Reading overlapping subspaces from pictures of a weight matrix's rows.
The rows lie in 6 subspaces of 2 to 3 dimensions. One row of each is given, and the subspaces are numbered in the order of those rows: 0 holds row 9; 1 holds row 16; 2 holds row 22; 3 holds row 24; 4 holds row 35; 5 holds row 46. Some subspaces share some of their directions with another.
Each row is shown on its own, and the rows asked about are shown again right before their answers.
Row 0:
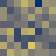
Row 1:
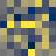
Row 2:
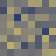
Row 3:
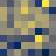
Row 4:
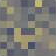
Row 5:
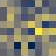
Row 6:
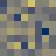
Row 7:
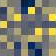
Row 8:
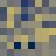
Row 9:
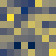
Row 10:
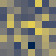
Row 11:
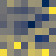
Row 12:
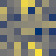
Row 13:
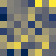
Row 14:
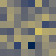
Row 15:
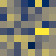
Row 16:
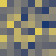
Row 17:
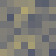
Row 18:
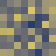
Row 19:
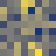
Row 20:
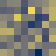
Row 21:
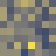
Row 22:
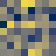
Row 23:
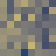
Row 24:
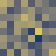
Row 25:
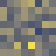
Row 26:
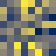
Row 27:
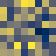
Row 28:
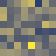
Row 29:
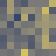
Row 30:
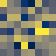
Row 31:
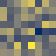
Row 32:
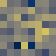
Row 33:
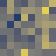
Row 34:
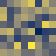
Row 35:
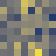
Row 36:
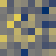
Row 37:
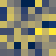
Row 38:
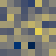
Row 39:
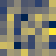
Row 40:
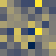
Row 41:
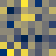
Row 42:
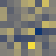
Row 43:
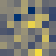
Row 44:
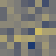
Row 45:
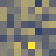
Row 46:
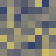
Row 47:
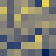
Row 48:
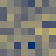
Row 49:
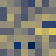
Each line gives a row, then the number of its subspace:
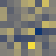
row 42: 0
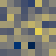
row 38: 0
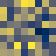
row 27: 1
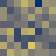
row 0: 3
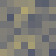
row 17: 0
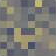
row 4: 3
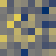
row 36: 1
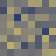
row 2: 5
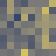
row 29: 1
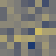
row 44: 0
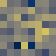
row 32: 5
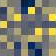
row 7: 2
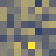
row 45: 2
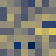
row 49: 3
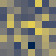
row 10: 2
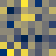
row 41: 3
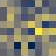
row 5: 4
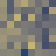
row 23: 1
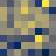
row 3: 5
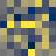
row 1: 2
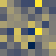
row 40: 3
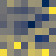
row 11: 5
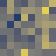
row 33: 1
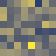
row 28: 4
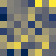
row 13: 4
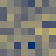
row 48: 3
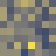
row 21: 1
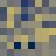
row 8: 3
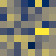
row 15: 5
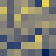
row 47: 5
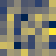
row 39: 3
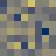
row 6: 5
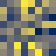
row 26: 4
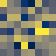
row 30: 5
